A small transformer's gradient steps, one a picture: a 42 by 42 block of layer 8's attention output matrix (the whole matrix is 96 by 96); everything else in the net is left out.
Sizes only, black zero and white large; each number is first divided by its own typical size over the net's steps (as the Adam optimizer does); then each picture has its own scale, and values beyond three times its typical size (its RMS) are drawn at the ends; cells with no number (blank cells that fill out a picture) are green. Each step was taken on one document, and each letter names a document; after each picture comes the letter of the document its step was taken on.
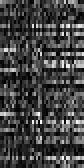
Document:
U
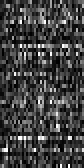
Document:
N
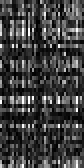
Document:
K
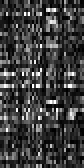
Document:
U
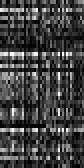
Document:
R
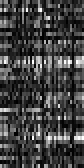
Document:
U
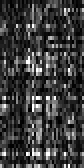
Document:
U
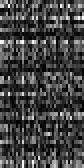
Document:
R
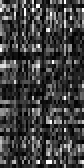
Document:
U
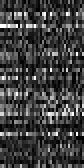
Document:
N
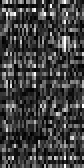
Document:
N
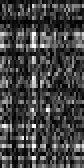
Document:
R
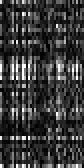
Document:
K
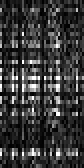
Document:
K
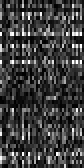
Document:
K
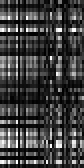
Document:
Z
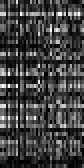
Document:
Z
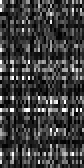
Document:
K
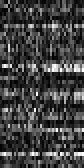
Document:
R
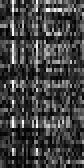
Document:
R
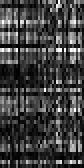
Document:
Z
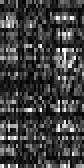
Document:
N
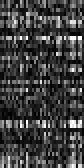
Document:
Z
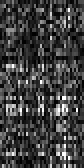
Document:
N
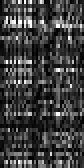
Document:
N
